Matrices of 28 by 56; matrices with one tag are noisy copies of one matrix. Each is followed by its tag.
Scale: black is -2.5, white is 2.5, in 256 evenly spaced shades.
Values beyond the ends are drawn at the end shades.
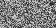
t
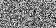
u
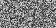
u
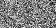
t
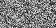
t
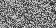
t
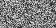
t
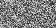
t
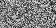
t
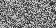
t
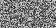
u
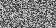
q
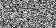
q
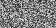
q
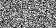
q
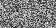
q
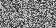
q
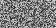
u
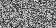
q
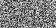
u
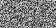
u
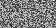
q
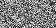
t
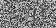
u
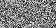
t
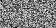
q
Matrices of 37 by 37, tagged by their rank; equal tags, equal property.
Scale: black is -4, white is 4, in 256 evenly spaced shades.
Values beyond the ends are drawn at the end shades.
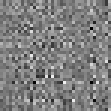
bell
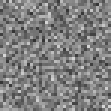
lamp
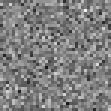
lamp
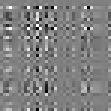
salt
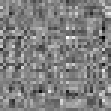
bell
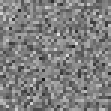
lamp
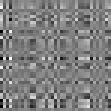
salt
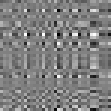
salt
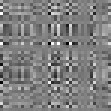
salt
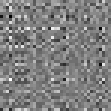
bell
